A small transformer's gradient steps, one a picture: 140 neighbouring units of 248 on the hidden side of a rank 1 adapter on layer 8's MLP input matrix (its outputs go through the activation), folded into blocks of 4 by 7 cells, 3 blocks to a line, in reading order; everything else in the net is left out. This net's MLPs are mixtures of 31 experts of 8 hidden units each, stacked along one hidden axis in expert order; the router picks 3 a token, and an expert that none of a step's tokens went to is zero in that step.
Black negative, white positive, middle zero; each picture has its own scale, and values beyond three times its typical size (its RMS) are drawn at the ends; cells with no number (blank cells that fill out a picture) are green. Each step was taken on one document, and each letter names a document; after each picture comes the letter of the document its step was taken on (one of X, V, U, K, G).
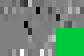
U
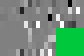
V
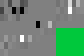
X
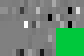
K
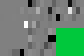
U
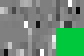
V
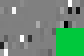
X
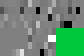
K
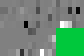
K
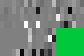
V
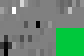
X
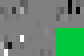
X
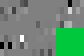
X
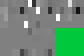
U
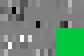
X
